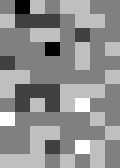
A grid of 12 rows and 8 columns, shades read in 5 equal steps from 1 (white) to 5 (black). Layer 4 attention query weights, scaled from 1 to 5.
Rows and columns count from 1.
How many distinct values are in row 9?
3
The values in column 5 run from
2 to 3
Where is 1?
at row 8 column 6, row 9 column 1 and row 11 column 6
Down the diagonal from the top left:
3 4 2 5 3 3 2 3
